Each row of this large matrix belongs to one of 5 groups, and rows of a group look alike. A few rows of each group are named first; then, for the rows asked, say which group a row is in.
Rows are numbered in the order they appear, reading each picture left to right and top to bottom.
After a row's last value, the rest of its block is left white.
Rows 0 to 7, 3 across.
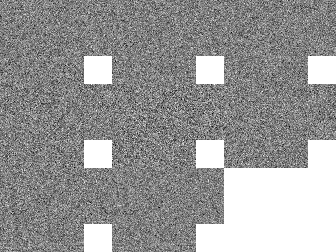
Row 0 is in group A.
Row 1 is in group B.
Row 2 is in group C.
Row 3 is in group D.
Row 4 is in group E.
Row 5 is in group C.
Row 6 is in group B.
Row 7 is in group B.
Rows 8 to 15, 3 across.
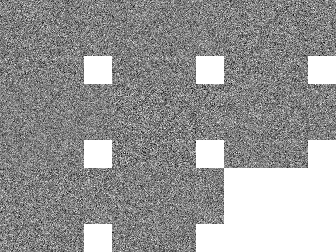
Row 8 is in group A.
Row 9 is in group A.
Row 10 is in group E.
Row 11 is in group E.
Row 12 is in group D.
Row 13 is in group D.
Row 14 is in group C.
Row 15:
C
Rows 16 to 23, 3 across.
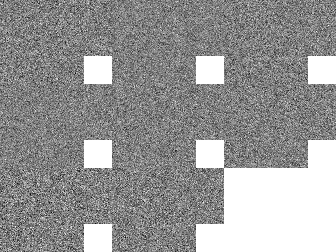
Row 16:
C
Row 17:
E
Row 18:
A
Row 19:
C
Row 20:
B
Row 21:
E
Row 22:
E
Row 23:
D
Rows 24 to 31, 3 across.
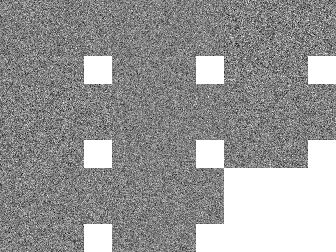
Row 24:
A
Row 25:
A
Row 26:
B
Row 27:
E
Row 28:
B
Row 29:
E
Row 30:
A
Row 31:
E
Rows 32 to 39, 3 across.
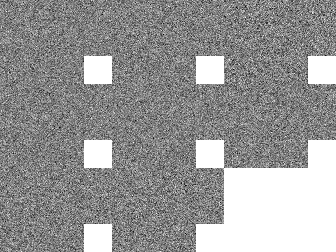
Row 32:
D
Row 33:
E
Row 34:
A
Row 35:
D
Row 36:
C
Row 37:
D
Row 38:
E
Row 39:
E
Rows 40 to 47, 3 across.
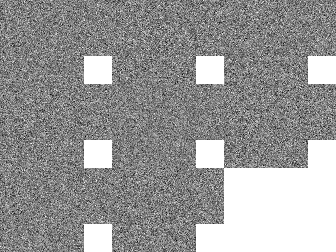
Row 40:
B
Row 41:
D
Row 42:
A
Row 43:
E
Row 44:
E
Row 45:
E
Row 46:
B
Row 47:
A
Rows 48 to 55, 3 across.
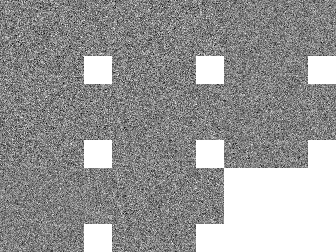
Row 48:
B
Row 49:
C
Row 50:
E
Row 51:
E
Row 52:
B
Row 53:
A
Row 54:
C
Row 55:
B
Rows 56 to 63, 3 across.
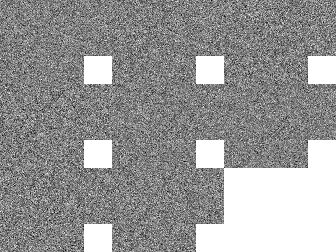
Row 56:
E
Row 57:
E
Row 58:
A
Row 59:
E
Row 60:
D
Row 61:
D
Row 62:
D
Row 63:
E
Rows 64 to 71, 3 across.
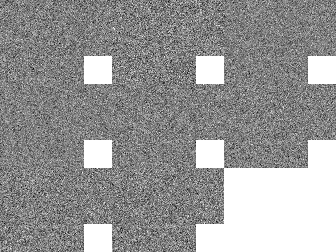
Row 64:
D
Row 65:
C
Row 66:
A
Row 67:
B
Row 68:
D
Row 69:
A
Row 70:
A
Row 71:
A
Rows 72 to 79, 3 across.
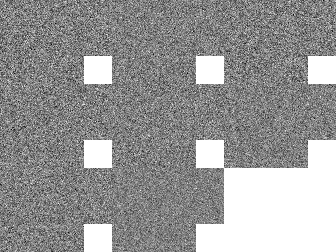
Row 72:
E
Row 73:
C
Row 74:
E
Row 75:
B
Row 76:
C
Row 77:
B
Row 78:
A
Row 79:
B
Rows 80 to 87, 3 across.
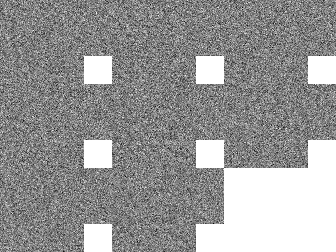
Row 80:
B
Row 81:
E
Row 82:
E
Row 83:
C
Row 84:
A
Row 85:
D
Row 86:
B
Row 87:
A
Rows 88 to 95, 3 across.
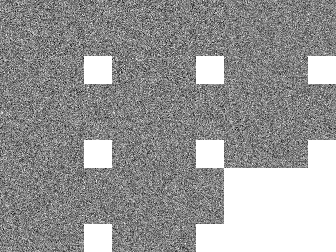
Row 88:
D
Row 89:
D
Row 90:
B
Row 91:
C
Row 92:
C
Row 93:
B
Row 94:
B
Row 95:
E
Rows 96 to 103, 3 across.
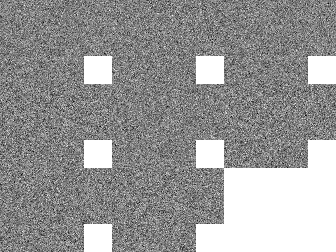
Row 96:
A
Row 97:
C
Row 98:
A
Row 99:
E
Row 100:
B
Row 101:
C
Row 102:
A
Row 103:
E
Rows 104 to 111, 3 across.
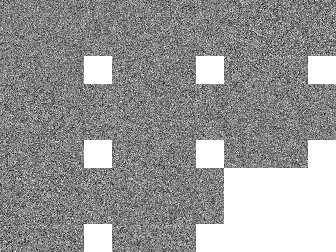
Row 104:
C
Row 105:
C
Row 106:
D
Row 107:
D
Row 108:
C
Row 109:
E
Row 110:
A
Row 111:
A
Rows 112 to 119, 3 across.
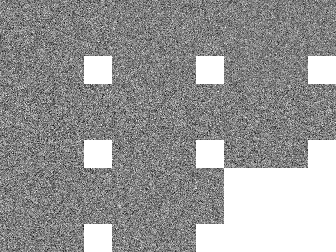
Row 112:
E
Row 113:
C
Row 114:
D
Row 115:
D
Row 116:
E
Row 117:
E
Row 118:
D
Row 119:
B
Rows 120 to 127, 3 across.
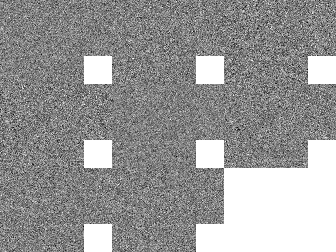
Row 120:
C
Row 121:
C
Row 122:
A
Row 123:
B
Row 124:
A
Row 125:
B
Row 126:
D
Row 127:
D
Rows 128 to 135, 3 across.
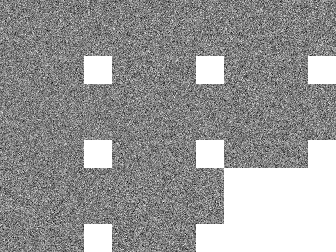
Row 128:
C
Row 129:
C
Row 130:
C
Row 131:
C
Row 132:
A
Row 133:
A
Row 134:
D
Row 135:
E
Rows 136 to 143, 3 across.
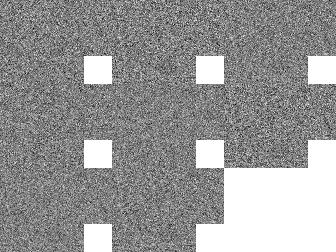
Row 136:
A
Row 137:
B
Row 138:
B
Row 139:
D
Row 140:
C
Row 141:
B
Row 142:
B
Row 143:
B
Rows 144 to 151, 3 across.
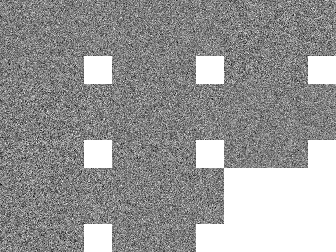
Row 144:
A
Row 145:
C
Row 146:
E
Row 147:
A
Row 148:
A
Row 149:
E
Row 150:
A
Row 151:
C
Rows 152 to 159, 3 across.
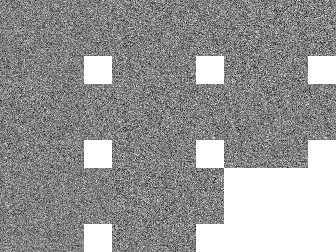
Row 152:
E
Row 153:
B
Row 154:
E
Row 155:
A
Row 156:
B
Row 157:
B
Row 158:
B
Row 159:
D
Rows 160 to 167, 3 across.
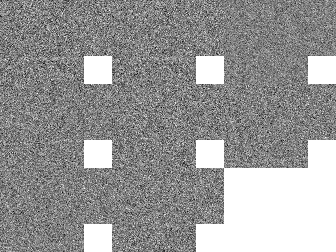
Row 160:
A
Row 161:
A
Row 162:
E
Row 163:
D
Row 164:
E
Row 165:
B
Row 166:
B
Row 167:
C
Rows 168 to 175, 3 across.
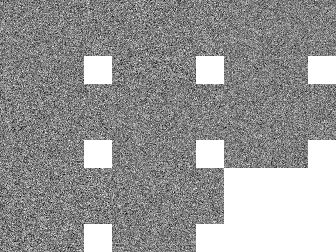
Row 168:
C
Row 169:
A
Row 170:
D
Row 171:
B
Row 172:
D
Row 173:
C
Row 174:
E
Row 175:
B
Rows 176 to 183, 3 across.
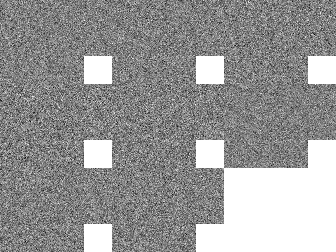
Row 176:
B
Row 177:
D
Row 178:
B
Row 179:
A
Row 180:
C
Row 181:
D
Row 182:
A
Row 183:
E
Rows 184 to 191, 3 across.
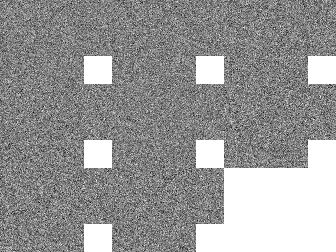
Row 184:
E
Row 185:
E
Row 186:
D
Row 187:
A
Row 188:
C
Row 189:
B
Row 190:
B
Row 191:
E
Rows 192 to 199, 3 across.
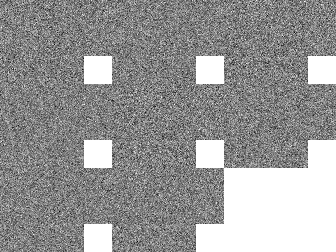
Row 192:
D
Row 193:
D
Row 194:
A
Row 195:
B
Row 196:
A
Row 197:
E
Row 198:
D
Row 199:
A
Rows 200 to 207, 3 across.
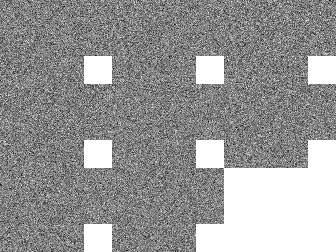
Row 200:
E
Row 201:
B
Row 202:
B
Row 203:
D
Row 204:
C
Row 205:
B
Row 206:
A
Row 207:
D
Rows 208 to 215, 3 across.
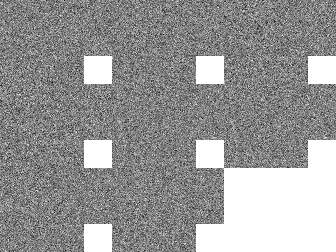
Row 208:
C
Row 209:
E
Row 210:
A
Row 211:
A
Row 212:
B
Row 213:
B
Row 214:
D
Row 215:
E
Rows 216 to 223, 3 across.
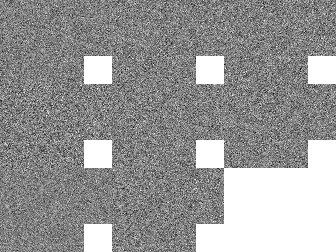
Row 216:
E
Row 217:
D
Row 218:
C
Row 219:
A
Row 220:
E
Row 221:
D
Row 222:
B
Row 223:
B
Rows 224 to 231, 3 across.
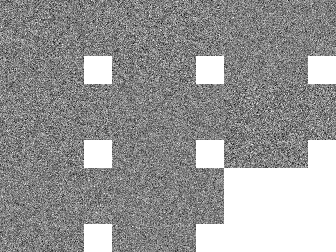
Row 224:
D
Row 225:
E
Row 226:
C
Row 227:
E
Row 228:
E
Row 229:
A
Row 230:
C
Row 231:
D
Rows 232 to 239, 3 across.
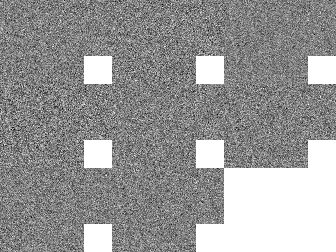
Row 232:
C
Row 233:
C
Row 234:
B
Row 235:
B
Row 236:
C
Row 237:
B
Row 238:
E
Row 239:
B
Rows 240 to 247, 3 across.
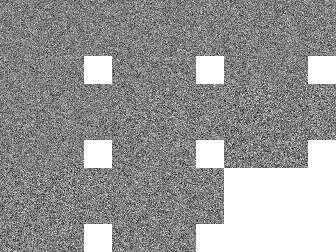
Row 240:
D
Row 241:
A
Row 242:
E
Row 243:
E
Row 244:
E
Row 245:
A
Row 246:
E
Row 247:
E
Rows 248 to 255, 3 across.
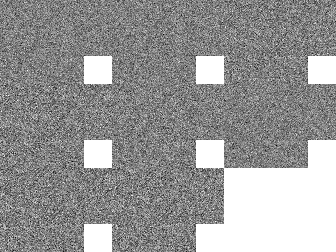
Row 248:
E
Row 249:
E
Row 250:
D
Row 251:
D
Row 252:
E
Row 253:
A
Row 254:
D
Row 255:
D
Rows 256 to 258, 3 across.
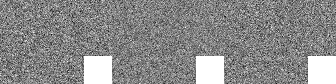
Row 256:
E
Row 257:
A
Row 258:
A
